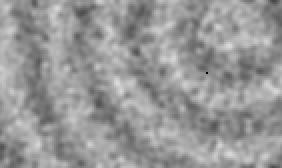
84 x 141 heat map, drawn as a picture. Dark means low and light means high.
The halves do not mirror each other. One lone cell stands out, far lower than its neighbours. Concentric rings centre on the top right. The values follow a bell shape. There is no overall slope.
